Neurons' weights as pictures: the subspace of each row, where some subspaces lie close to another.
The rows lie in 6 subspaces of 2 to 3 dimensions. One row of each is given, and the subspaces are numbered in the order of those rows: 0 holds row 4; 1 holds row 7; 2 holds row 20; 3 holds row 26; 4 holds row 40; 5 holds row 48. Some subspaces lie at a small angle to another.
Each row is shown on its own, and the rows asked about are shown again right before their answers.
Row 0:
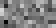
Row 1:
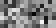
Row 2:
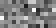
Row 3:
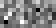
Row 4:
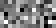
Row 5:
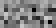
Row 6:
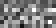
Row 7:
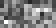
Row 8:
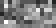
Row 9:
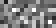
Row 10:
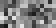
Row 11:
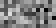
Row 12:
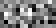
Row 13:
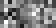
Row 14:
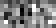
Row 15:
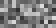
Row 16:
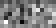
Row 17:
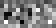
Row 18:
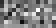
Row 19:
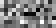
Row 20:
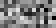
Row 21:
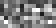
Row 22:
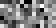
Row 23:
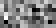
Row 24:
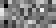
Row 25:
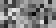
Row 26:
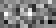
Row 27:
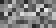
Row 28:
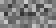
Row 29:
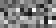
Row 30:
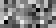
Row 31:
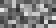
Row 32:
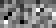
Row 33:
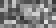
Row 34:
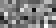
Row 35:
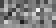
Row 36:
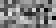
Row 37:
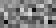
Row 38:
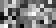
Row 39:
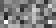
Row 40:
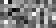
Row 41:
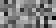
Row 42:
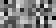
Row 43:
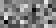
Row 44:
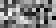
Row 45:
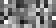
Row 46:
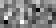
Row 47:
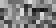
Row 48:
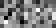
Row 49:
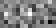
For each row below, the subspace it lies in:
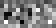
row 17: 3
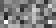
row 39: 0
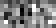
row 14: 5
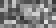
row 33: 1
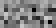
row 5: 4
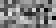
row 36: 2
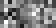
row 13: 4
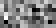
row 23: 2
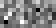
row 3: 5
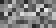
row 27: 5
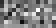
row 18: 3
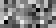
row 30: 0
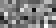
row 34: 0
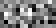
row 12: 3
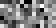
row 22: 5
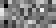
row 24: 1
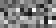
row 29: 2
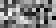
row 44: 2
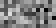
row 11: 2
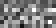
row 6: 4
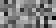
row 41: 0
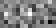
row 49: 3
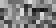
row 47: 1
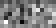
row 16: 5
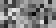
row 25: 4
